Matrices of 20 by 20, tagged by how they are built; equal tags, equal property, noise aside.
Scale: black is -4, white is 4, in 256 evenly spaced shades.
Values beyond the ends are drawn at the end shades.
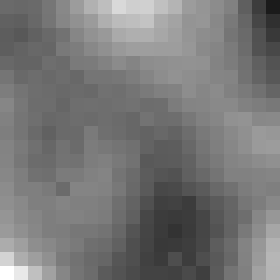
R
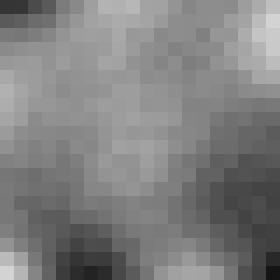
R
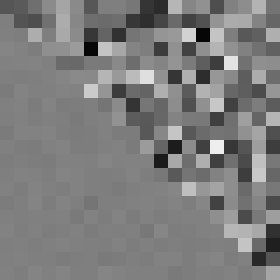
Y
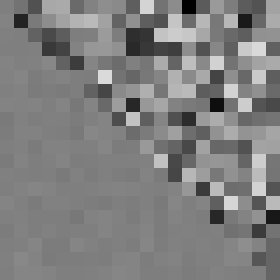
Y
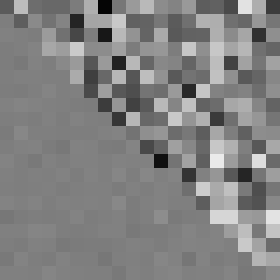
Y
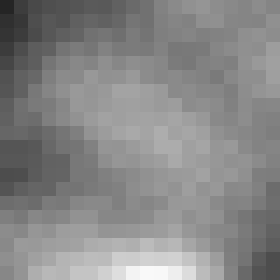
R
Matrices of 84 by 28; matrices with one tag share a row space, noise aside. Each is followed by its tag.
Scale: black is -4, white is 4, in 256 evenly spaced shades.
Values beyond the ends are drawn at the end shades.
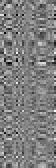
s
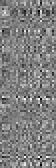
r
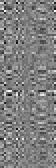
s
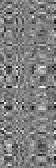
s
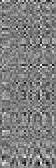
r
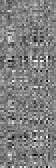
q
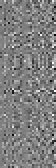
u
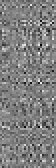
r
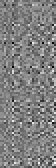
u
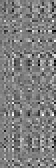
u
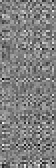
r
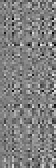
u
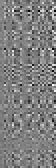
u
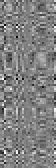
s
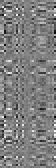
s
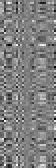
s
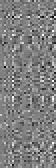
u
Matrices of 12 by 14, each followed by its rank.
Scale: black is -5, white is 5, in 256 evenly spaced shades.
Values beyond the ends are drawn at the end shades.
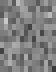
full rank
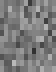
full rank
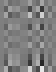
one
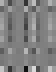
one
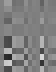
one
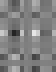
one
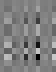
one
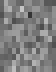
full rank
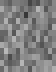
full rank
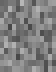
full rank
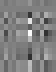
one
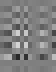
one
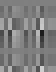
one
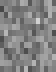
full rank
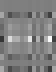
one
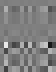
one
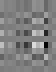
one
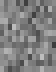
full rank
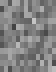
full rank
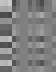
one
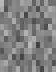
full rank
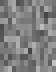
full rank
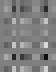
one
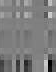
one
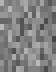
full rank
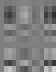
one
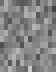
full rank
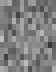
full rank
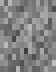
full rank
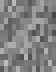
full rank
